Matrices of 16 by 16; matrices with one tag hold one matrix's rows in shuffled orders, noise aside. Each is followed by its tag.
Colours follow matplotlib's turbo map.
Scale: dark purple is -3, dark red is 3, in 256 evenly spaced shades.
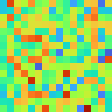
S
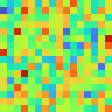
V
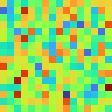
V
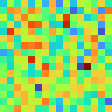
S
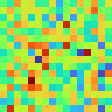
S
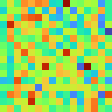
S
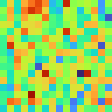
S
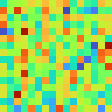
V
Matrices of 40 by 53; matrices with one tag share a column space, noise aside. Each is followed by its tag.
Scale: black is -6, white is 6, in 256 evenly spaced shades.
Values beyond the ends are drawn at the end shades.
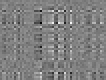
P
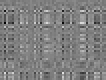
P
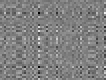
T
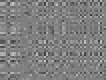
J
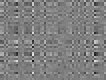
J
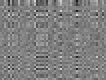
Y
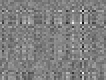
P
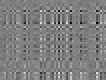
P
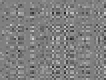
T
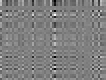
Y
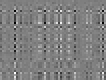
P
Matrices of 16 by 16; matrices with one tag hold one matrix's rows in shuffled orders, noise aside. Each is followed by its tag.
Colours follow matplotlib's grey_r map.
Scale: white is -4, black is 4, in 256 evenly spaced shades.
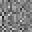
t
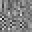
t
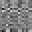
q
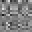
q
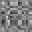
q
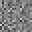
t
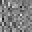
t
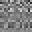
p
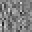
t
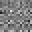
p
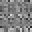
p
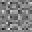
q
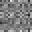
p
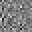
t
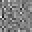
t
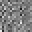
t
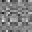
q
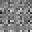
p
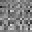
p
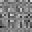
p
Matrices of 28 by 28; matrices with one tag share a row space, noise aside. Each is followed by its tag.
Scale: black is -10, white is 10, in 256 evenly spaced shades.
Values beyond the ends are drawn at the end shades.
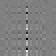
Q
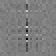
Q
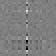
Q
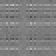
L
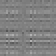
L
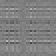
L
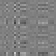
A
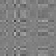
A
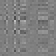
A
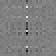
Q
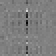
Q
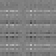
L
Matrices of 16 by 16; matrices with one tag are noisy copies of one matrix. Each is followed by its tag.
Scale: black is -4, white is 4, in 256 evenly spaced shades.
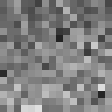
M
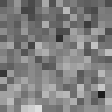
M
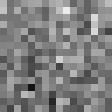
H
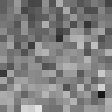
M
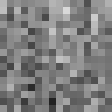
H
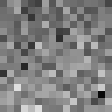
M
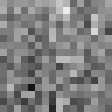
H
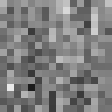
H
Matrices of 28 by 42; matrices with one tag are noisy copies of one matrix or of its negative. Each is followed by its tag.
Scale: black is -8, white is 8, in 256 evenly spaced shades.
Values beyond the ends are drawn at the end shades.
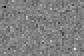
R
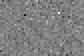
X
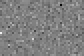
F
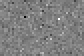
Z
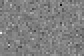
F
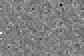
F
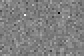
X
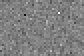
X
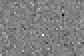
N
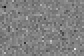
R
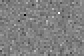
X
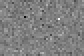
Z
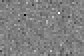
X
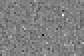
N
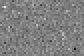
R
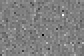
N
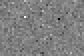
Z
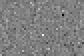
N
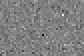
N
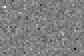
R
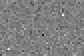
N
